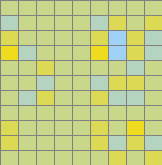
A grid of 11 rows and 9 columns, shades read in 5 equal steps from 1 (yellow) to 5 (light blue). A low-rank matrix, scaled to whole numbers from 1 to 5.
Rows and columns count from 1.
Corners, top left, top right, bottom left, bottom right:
3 3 3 2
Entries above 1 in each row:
9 9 9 7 9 9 9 9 8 9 9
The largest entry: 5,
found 2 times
